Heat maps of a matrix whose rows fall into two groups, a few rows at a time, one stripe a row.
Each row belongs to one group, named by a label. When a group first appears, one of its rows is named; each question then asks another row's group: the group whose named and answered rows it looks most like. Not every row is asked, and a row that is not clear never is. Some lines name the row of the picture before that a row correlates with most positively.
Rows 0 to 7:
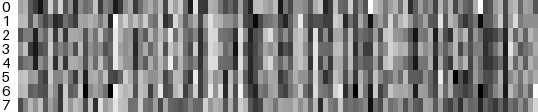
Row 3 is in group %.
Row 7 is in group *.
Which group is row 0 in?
%
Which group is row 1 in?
%
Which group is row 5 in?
%
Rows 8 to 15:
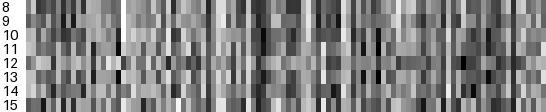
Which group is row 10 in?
%
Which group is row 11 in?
%
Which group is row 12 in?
*
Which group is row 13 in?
%
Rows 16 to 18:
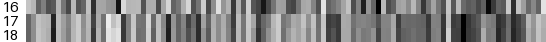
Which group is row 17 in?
*
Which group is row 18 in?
*
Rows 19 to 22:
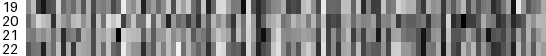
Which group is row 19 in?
%
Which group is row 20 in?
*
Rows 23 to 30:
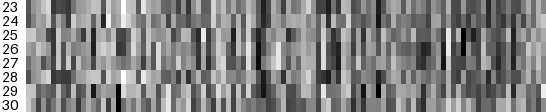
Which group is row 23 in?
*
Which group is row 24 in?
*
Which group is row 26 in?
*
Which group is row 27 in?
*
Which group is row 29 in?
%
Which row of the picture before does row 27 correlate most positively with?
22
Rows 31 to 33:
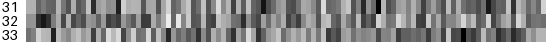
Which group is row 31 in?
%
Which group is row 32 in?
%
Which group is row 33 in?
*
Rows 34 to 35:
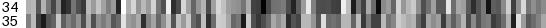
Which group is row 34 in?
%
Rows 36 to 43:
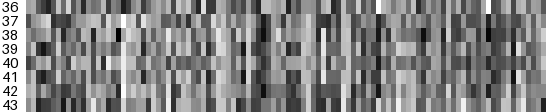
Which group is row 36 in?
%
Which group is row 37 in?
*
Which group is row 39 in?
%
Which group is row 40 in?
*
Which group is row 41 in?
%
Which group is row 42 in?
%
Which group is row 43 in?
%
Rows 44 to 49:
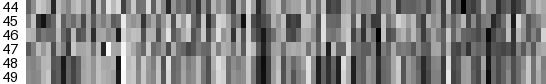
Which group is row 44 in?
*
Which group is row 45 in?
%
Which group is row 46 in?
%
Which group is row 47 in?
*
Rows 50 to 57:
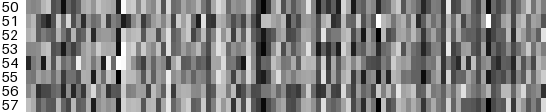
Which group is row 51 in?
%
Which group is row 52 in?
%
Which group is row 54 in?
*
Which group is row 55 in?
*
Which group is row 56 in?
%
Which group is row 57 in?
%
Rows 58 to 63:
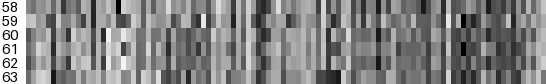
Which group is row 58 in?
*
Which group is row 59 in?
%
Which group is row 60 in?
*
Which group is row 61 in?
*
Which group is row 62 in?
*
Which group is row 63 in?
*
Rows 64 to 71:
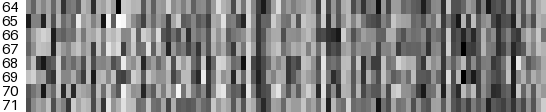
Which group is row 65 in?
*
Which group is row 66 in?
*
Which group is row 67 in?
*
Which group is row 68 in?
%
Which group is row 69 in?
%
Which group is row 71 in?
*
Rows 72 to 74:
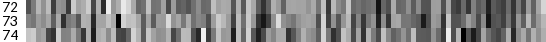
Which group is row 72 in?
*
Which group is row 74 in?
%
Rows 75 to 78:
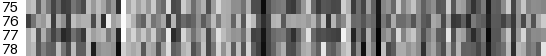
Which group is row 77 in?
%
